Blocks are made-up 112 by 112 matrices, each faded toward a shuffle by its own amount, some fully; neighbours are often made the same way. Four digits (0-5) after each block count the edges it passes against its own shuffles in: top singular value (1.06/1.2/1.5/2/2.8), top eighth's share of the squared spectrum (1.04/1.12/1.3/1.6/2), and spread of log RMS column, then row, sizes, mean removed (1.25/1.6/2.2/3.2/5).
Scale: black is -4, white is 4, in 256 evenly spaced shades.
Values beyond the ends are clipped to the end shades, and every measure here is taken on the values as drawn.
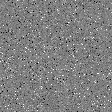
0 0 0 0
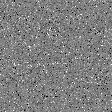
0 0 0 0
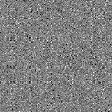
4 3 2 2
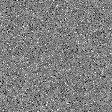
2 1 0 0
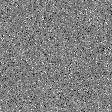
0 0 0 0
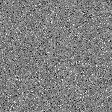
0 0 0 0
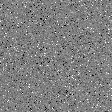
0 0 0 0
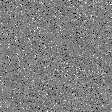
0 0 0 0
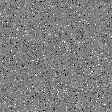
3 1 0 0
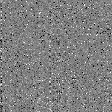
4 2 1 0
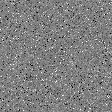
1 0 0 0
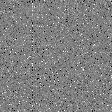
3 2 1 0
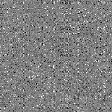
4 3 2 2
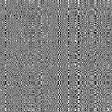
5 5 4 3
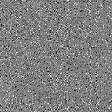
4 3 2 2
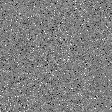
2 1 0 0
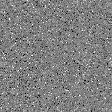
3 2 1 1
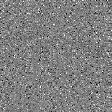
4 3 2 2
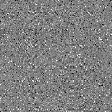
4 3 1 1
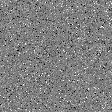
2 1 0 0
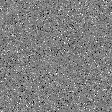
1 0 0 0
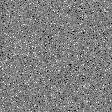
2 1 0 0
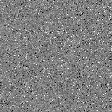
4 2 1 1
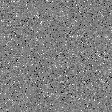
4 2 0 1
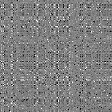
5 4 3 3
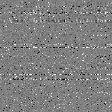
4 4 1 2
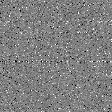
3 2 0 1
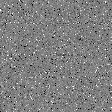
2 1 0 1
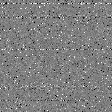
4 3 0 2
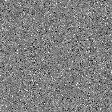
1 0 1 0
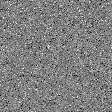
1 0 0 0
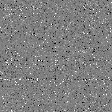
2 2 1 1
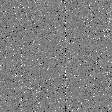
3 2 1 0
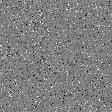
0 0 0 0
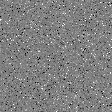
2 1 0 0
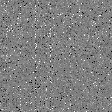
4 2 1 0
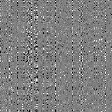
5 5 4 2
